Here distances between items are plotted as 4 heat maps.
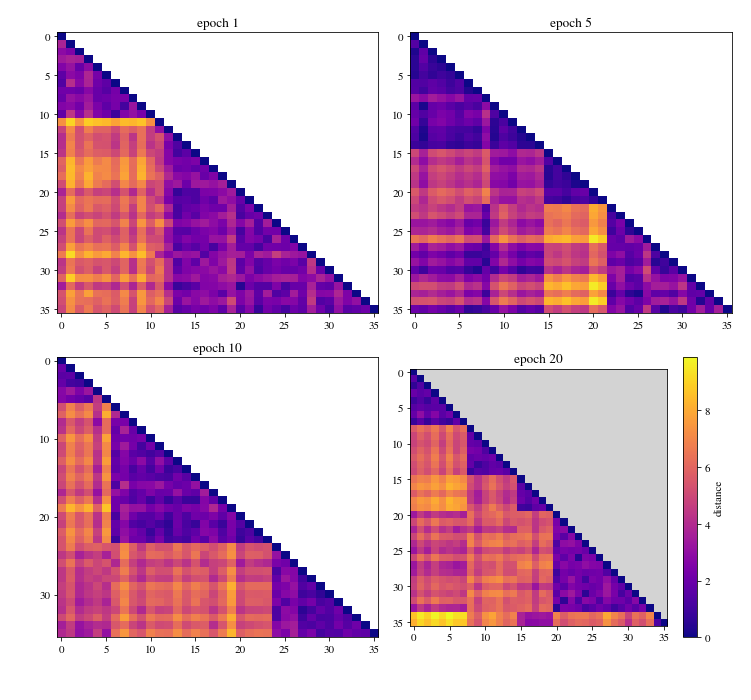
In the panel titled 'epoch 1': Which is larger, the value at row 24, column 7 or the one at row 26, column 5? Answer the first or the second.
the first
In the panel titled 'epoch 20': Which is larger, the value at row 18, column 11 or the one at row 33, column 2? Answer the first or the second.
the first
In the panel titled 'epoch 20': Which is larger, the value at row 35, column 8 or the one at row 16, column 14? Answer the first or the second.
the first
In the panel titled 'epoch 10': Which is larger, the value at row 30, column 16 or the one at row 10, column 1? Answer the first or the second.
the second
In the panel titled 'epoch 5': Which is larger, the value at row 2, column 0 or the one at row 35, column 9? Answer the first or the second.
the second
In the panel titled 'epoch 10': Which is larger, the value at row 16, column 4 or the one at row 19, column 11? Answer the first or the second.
the first
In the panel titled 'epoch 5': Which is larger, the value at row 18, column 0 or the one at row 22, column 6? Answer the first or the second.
the first
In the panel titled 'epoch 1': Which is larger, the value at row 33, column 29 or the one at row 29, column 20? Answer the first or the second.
the first
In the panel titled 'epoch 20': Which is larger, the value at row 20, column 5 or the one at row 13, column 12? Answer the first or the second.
the first
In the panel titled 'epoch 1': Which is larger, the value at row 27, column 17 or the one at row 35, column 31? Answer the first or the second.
the second
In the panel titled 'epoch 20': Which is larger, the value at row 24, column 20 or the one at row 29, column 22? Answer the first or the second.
the second
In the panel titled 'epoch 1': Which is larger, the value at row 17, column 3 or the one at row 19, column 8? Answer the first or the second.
the first
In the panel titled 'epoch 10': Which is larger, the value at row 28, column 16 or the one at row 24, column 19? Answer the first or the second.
the second
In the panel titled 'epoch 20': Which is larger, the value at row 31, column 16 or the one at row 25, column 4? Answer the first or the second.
the first
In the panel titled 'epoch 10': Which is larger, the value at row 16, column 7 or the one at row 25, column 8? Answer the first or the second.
the second
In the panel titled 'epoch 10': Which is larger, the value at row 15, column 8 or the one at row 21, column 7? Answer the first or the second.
the second
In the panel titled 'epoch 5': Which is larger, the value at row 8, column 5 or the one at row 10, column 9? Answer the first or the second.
the first
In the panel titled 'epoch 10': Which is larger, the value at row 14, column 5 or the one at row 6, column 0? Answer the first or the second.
the first
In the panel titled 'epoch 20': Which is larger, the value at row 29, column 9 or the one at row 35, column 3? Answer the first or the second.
the second
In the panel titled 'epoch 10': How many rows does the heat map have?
36
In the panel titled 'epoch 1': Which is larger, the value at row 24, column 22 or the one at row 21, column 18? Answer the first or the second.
the second
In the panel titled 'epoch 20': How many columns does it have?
36
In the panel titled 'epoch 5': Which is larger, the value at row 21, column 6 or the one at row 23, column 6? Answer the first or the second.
the first
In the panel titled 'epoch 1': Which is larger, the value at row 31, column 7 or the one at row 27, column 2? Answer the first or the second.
the first
